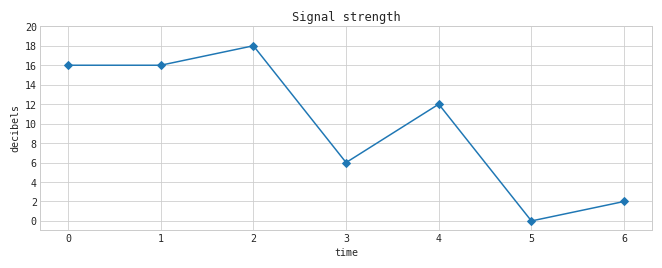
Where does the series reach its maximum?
2
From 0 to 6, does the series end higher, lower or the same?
lower
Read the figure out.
Title: Signal strength
x-axis: time, ticks 0 1 2 3 4 5 6
y-axis: decibels, ticks 0 2 4 6 8 10 12 14 16 18 20
Values:
16 16 18 6 12 0 2
